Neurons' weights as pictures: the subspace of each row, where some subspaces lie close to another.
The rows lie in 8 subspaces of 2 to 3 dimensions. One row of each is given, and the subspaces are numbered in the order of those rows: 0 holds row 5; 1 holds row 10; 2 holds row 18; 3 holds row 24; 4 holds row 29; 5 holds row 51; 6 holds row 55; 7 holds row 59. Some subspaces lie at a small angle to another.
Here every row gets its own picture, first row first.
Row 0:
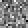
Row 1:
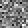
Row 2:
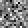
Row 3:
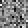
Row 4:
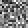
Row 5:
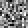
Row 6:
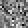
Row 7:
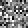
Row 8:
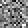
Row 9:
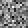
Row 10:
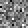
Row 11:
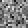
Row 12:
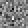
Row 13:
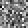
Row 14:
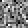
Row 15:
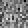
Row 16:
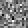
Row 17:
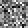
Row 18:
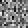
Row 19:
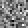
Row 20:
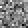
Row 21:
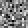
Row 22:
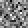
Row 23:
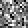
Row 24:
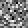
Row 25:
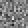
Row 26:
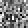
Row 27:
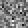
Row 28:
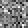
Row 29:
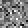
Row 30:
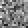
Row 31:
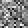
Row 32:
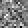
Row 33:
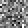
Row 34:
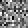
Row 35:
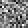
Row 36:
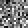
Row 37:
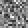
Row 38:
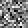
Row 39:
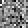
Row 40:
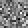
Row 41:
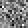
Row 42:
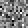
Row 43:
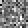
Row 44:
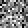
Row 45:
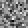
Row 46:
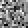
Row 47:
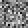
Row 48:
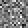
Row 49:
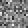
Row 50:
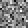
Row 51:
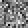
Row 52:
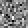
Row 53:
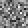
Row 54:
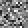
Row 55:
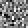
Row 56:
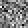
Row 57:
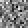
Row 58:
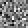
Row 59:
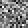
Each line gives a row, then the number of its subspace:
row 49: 2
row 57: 4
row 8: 6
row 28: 0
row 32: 4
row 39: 2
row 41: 7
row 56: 7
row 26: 1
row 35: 7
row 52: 0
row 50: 5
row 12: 6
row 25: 6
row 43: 2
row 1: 1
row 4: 7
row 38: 3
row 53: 4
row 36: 4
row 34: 2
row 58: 6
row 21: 0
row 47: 5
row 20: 1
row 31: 4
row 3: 2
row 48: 6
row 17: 0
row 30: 1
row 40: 4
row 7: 2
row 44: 1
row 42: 6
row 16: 0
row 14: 5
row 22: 4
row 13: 5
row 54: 3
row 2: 4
